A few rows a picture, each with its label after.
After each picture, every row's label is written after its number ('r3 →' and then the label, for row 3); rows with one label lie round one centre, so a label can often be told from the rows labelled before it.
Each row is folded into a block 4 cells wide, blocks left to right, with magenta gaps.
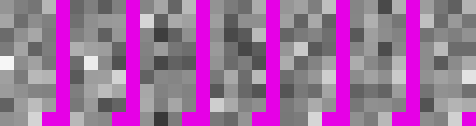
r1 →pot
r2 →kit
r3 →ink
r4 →ink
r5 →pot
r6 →pot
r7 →pot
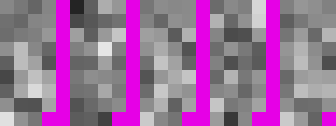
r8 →kit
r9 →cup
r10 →kit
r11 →ink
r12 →kit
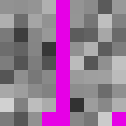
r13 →ink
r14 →pot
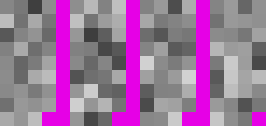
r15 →pot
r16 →ink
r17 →pot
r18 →kit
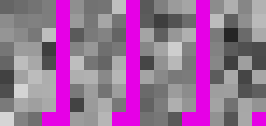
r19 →kit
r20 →pot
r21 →cup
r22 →ink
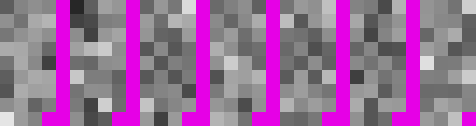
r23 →kit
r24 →cup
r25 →ink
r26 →kit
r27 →ink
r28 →ink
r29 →pot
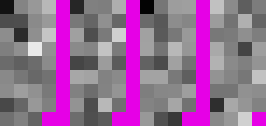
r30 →cup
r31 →cup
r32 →cup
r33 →pot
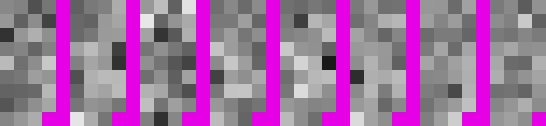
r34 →pot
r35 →kit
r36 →ink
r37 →kit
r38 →kit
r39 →kit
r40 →pot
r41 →pot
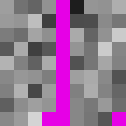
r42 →pot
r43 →cup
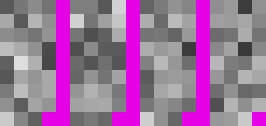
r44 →kit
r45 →ink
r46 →kit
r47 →pot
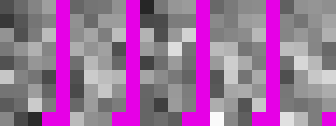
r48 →cup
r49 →kit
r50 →cup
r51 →kit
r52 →kit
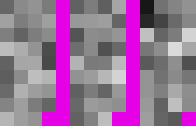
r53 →kit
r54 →pot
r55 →cup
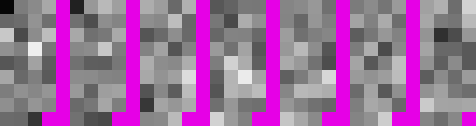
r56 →cup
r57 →cup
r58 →pot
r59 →kit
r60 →kit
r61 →pot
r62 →ink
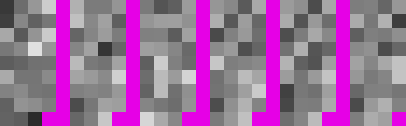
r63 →cup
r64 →pot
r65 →kit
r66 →pot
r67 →pot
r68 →pot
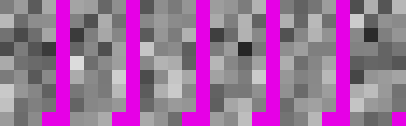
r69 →ink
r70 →pot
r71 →kit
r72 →pot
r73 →pot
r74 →ink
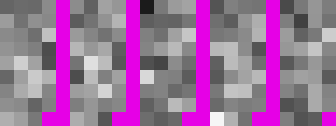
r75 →kit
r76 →kit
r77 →cup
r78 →kit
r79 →cup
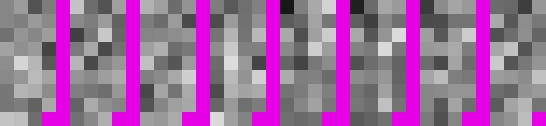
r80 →kit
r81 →pot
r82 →pot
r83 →kit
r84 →cup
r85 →cup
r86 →cup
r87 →pot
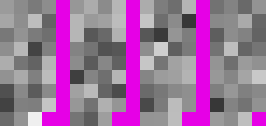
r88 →pot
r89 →ink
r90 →pot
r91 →pot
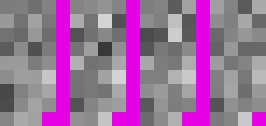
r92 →pot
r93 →pot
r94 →pot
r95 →pot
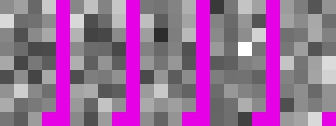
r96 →ink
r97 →ink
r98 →ink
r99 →cup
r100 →pot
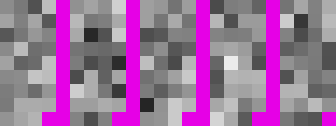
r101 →pot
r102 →ink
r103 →pot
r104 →kit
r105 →ink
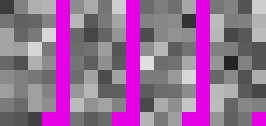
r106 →cup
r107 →ink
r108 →pot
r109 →ink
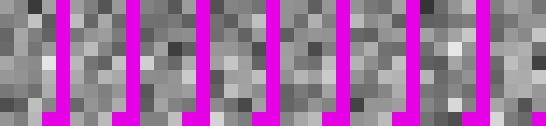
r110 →pot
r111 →pot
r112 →pot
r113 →kit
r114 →pot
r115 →pot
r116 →cup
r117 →kit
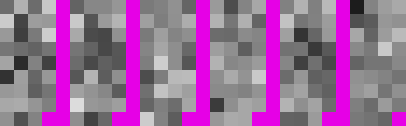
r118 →ink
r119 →ink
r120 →kit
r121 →pot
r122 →ink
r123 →cup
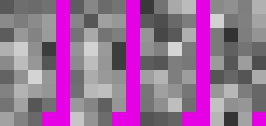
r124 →kit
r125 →kit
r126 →cup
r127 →ink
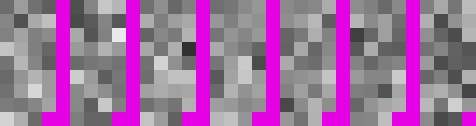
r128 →kit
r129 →cup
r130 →kit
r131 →kit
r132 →pot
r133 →pot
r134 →ink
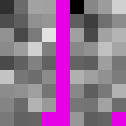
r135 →cup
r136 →cup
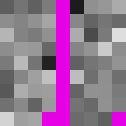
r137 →kit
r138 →cup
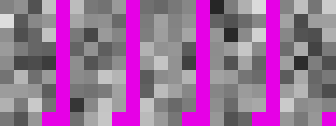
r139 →ink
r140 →pot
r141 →kit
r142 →cup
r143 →ink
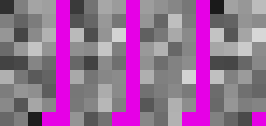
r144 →cup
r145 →cup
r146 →pot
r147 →cup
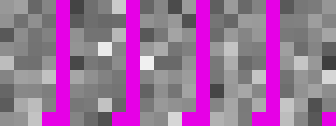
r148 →pot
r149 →cup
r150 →pot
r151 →kit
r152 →kit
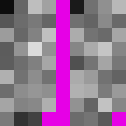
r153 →cup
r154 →cup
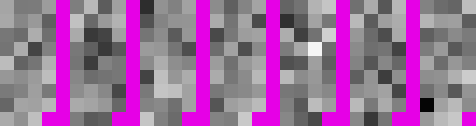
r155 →pot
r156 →ink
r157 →kit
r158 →pot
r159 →cup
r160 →ink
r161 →pot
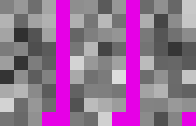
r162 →ink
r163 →pot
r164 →ink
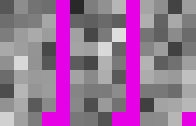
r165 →kit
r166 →cup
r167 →pot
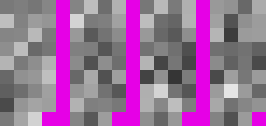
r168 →pot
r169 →ink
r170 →ink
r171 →ink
